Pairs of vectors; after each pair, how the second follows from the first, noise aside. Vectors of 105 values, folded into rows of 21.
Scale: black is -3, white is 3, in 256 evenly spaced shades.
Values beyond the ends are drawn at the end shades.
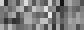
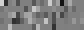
partly zeroed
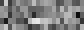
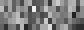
shuffled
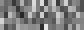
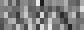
reversed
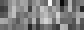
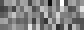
sign-scrambled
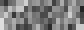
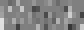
partly zeroed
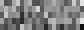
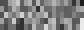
sign-scrambled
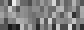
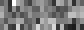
sign-scrambled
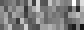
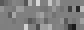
partly zeroed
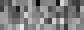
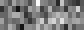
sign-scrambled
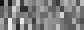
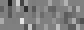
partly zeroed
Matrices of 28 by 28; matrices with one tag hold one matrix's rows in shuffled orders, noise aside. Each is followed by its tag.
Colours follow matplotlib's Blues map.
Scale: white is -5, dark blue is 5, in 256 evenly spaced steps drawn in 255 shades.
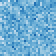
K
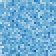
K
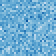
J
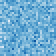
K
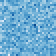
K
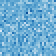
J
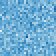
J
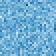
J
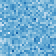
K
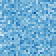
K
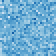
K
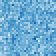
K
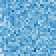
K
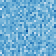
J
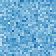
K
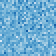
J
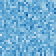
J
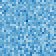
J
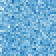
K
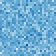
J
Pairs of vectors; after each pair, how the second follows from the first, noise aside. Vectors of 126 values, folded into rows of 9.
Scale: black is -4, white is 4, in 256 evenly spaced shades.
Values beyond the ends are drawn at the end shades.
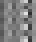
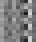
negated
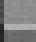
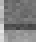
negated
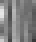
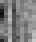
negated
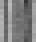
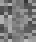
sign-scrambled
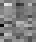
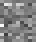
sign-scrambled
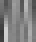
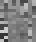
sign-scrambled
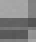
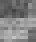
negated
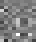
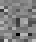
negated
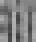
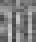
negated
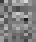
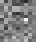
negated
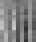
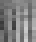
negated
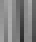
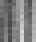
negated
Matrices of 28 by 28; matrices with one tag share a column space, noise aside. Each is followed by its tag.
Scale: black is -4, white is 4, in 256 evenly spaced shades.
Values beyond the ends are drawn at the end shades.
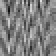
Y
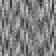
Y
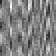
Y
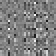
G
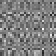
G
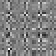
G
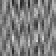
Y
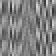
Y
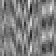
Y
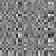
G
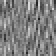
Y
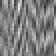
Y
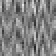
Y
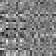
G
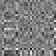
G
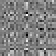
G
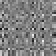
G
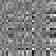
G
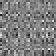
G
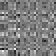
G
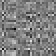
G
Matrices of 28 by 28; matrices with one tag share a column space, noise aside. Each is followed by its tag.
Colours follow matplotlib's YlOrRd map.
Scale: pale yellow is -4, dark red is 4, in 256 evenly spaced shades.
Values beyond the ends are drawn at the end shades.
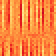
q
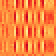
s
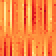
q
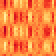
s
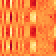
s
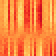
q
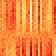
q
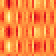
s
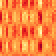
s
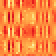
s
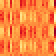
s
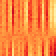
q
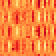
s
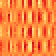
s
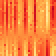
q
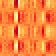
s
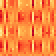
s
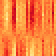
q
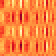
s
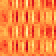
s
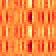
s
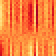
q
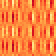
s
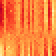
q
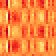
s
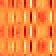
s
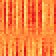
q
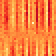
q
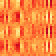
s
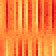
q
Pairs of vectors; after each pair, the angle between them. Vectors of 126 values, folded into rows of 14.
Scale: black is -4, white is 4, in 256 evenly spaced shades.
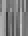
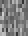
partly aligned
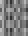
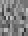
partly opposed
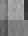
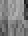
nearly parallel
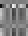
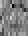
partly opposed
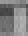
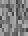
orthogonal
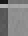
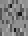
orthogonal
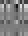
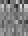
nearly parallel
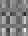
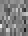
partly opposed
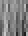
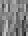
nearly parallel
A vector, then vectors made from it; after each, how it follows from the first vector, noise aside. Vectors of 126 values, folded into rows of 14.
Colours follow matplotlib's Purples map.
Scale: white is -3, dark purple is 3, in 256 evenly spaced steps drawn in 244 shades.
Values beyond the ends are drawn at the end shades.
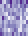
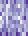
reversed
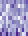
reversed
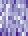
reversed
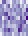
negated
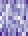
reversed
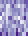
reversed
